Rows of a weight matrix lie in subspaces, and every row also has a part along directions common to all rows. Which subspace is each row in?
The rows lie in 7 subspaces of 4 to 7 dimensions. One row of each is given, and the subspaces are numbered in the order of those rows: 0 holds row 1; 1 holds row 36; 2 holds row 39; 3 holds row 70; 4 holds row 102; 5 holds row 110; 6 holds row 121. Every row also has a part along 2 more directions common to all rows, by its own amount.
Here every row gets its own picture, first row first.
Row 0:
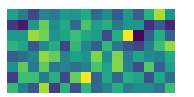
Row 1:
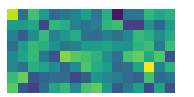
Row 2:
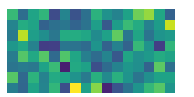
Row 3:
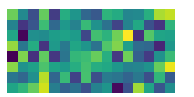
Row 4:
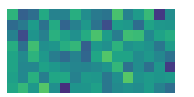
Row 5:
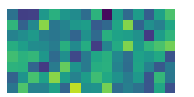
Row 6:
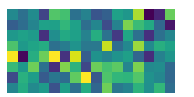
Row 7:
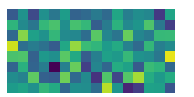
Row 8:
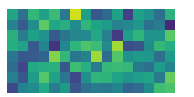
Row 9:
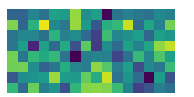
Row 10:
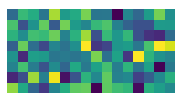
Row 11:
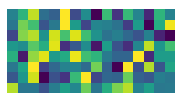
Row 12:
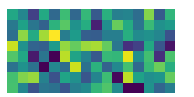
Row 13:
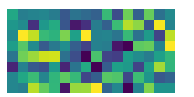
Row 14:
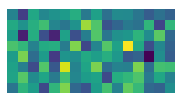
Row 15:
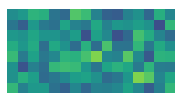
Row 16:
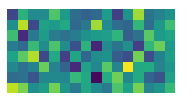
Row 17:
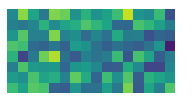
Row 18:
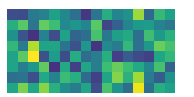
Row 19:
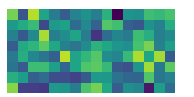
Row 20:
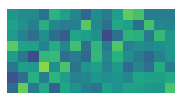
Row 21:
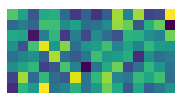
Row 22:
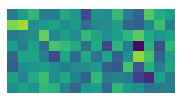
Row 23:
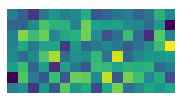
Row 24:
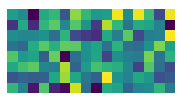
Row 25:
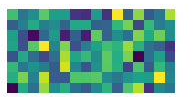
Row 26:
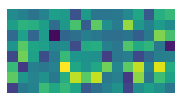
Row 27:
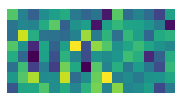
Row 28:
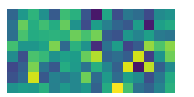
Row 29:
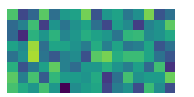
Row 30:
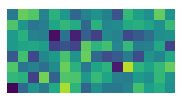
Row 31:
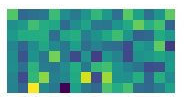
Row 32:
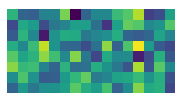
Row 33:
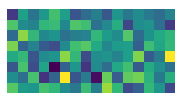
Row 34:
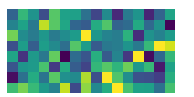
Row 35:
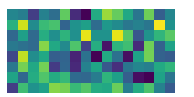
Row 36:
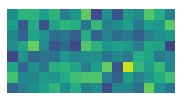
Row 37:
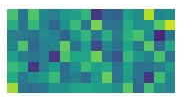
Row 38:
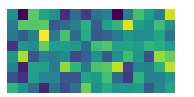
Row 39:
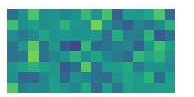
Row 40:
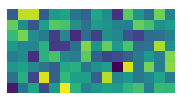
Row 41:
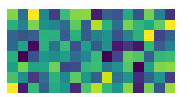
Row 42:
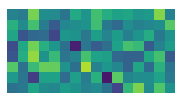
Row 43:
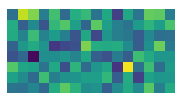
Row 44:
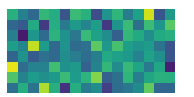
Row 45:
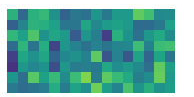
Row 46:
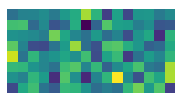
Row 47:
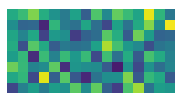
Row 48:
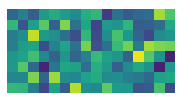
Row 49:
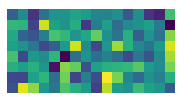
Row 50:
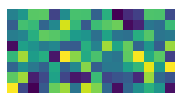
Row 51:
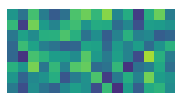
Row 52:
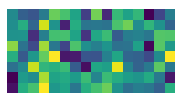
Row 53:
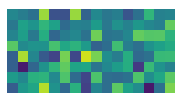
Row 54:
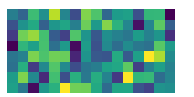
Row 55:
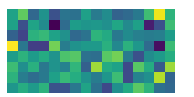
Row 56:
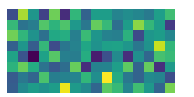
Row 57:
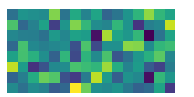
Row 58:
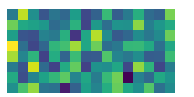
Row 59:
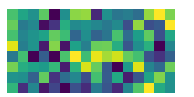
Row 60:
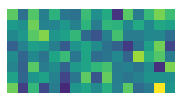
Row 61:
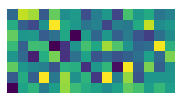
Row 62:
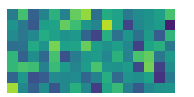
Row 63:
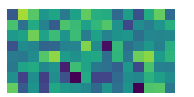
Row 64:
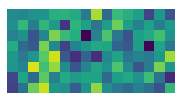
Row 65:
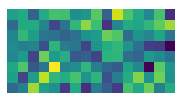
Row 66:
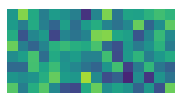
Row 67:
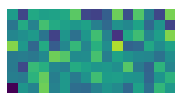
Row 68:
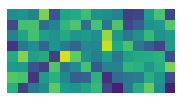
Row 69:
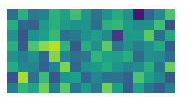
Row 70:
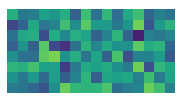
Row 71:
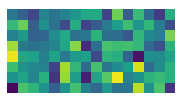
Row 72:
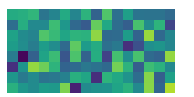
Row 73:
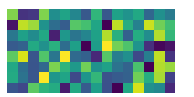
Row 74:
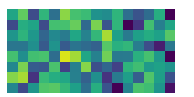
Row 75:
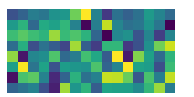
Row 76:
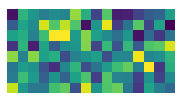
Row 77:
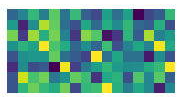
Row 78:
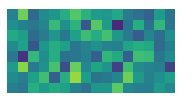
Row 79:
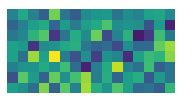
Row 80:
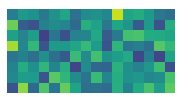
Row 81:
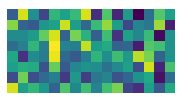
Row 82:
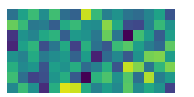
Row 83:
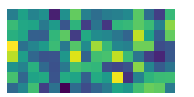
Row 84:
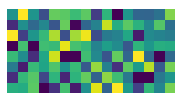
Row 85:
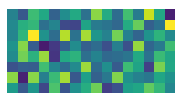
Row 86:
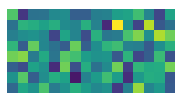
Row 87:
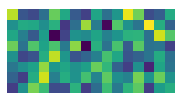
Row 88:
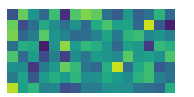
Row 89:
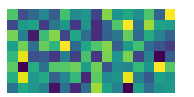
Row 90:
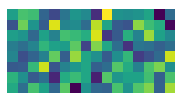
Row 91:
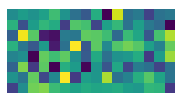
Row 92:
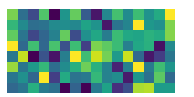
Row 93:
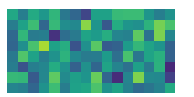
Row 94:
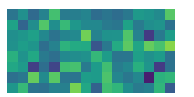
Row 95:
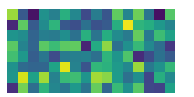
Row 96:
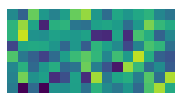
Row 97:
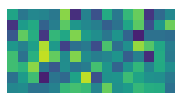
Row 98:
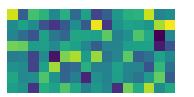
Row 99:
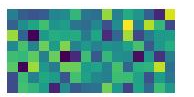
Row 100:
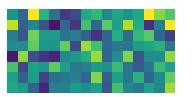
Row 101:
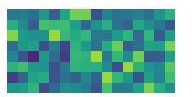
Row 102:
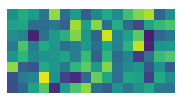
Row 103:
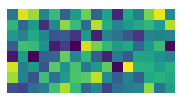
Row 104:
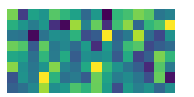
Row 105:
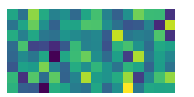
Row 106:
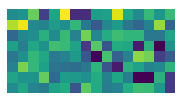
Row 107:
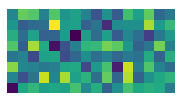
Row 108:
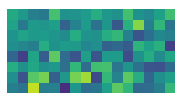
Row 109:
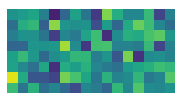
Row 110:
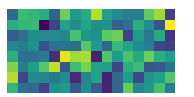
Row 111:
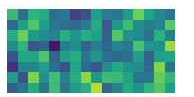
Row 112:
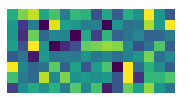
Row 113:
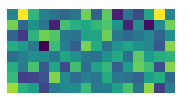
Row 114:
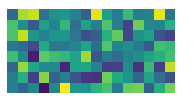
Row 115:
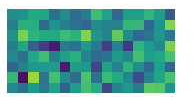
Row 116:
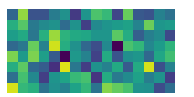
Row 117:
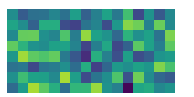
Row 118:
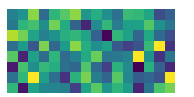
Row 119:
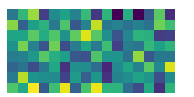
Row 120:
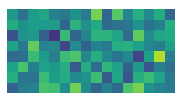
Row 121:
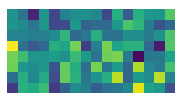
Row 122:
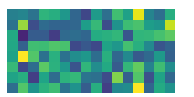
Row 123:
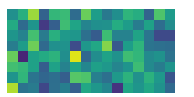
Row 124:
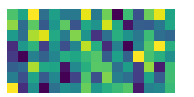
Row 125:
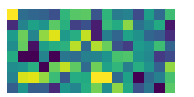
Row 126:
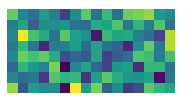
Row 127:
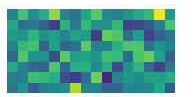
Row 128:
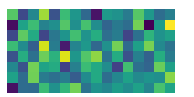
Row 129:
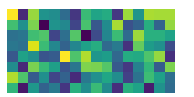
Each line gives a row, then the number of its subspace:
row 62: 5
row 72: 4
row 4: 1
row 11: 3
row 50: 0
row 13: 5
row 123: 3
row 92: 6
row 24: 5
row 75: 6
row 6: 3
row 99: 2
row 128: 3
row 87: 0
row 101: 6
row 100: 0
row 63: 2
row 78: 0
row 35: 3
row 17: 0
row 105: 5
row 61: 1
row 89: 2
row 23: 6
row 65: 0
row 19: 0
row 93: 6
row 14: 5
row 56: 1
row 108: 0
